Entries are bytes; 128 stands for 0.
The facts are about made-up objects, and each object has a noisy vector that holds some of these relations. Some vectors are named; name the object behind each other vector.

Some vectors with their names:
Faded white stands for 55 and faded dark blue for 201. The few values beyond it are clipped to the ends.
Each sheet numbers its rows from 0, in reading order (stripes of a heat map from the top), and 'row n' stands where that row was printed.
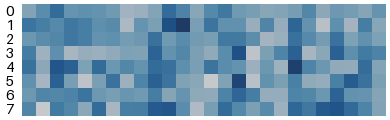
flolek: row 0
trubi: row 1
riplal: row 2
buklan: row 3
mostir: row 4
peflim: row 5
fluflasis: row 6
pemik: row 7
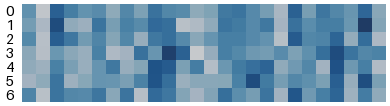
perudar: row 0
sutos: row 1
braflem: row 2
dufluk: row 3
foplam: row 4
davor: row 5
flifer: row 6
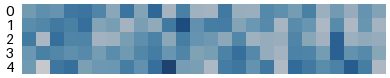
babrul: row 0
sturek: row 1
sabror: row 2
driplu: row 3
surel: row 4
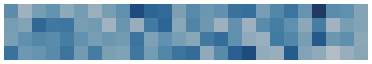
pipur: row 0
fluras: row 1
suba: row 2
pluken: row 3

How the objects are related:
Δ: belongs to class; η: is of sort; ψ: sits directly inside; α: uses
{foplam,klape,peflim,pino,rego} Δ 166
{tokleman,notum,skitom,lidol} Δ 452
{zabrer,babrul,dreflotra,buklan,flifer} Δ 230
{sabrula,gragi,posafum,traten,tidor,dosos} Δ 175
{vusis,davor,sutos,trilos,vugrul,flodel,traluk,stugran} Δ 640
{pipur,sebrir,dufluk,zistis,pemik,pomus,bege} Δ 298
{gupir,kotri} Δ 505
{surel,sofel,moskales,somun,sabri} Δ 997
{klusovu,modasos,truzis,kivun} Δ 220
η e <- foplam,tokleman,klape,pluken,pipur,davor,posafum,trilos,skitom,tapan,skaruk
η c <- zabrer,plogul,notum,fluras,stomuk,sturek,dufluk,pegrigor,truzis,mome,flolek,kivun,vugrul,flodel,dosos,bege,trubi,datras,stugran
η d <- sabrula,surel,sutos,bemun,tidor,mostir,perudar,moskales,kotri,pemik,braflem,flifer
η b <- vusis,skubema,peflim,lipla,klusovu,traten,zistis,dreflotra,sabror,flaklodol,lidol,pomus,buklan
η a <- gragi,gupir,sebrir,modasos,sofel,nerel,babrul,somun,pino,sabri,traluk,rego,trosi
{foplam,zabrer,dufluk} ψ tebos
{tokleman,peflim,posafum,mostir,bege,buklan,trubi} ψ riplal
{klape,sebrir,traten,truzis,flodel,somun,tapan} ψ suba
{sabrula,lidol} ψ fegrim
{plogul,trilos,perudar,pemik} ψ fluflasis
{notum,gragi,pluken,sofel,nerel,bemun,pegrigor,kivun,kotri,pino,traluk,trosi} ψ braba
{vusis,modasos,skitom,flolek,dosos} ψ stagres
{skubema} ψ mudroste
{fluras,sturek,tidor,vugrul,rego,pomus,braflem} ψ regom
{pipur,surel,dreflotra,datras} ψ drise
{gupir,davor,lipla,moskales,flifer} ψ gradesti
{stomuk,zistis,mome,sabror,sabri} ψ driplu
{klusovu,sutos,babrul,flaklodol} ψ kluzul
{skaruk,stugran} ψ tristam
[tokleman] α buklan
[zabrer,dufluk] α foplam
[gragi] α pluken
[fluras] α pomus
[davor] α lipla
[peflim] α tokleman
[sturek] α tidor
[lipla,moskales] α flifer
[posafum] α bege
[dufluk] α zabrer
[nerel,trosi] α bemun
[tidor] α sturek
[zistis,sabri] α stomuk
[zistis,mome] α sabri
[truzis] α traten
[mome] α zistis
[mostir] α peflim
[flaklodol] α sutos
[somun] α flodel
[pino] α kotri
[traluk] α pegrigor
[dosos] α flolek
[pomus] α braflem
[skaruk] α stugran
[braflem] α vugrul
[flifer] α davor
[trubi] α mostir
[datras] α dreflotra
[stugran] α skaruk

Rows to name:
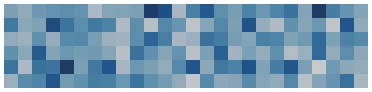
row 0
bege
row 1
gragi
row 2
zabrer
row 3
traten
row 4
bemun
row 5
rego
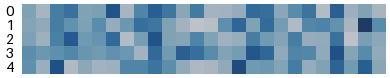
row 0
klape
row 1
traluk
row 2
posafum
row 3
tapan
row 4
vusis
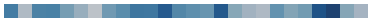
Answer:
klusovu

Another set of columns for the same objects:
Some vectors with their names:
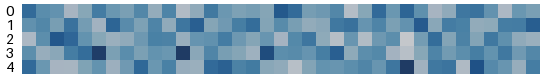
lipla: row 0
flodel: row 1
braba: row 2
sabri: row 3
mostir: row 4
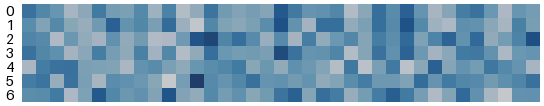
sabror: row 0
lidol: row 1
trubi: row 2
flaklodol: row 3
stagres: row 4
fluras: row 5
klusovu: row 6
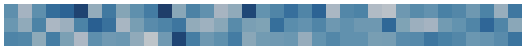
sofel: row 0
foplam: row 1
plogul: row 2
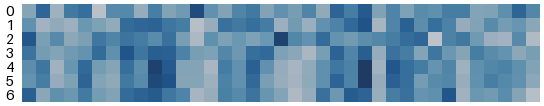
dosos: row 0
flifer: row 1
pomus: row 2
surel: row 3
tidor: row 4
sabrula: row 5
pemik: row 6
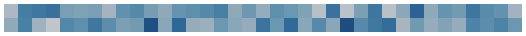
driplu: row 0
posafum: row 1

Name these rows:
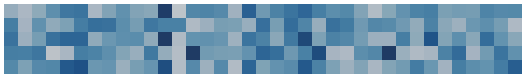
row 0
babrul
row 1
pipur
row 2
sebrir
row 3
peflim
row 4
gupir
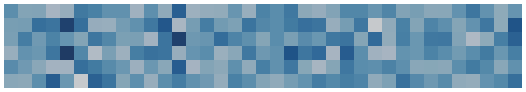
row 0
skaruk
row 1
traluk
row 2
truzis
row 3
gragi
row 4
tapan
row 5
notum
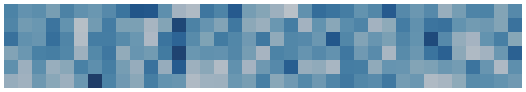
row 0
sutos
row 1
pegrigor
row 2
dufluk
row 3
kivun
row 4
pluken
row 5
skitom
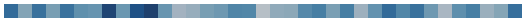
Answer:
kotri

